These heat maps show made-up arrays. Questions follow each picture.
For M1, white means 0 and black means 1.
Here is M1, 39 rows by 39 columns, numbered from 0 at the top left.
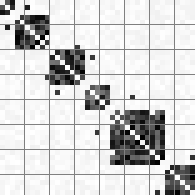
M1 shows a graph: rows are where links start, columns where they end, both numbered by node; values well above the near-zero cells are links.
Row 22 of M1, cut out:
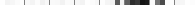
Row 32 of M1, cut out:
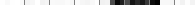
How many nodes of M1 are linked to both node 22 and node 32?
7
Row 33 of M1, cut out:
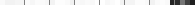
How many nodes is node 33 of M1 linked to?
5
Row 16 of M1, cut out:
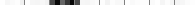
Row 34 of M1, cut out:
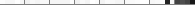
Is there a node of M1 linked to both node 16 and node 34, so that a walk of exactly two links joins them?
no
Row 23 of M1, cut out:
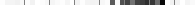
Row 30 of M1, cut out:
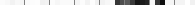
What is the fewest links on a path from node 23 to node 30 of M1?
1
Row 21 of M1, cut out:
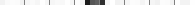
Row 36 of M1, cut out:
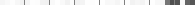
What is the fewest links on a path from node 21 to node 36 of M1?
5
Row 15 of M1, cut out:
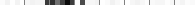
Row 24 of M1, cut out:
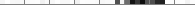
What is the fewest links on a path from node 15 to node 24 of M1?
5
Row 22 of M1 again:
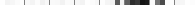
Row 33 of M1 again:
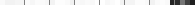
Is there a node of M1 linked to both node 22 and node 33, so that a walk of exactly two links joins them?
no
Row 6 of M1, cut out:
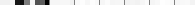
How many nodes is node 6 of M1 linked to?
6
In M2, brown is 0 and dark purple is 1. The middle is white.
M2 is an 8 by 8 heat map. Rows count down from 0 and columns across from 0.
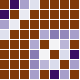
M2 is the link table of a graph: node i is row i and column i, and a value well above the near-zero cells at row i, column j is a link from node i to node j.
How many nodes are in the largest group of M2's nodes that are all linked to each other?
4
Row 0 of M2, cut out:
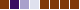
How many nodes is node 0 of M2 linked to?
3
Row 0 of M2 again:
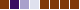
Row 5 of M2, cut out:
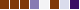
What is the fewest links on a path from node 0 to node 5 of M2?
2
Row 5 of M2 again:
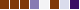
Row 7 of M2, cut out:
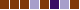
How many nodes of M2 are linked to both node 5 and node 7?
2
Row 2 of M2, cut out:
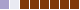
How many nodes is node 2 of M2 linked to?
2
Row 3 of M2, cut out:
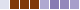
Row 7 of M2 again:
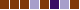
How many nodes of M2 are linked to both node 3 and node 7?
2
